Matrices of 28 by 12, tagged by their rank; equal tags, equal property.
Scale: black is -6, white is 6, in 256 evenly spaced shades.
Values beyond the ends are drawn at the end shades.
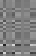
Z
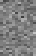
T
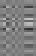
Z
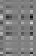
Z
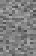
T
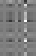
Z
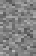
T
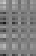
Z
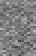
T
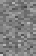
T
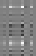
Z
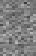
T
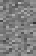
T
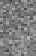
T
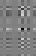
Z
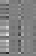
Z
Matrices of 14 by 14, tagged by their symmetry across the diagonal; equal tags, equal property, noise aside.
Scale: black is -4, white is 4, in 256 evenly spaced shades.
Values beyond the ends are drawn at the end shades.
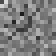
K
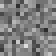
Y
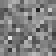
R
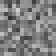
R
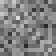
K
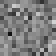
Y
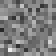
Y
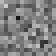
K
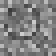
K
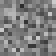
Y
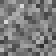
K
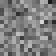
Y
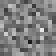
R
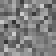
R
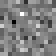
R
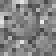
K
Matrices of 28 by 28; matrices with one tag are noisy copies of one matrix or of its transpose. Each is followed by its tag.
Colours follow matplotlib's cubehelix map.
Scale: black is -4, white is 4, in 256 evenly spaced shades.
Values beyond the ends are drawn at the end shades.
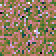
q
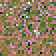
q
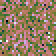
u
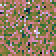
q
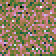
u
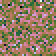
u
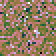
q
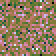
u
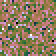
q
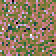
q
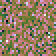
u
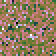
q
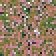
q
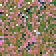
q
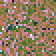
q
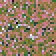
q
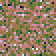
u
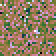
q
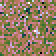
q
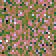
u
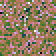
q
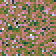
q
